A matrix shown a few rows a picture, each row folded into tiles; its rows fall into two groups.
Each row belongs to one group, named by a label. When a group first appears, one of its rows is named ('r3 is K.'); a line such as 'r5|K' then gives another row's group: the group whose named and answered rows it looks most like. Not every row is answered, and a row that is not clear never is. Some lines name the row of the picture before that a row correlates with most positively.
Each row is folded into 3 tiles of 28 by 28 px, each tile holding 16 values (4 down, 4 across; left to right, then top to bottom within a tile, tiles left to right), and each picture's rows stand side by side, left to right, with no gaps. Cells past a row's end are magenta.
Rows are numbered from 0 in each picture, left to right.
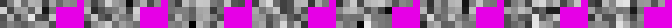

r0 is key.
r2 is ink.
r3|key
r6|key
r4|key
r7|ink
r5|ink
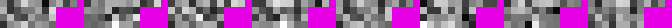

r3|ink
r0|ink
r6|key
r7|ink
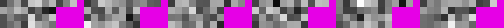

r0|key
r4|ink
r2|key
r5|key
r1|ink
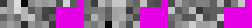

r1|ink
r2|key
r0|key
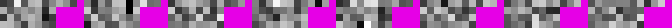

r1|ink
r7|key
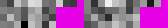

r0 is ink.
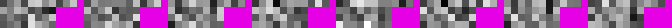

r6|ink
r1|key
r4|ink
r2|ink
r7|ink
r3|key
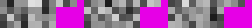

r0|ink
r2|ink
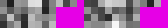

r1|ink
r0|ink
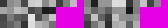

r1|ink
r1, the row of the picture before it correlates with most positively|0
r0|key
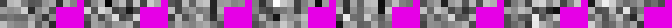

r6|key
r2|ink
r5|key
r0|key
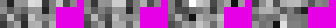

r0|ink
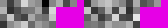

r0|ink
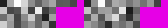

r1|key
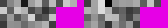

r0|key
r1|key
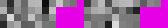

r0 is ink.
